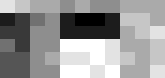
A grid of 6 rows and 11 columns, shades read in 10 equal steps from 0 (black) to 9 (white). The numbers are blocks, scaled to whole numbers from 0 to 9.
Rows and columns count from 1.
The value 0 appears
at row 2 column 6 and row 2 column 7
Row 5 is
3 3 5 6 8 8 9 8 7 6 7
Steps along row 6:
same up same up same down up down same up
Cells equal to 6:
14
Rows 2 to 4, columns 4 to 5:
5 1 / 5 1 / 5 9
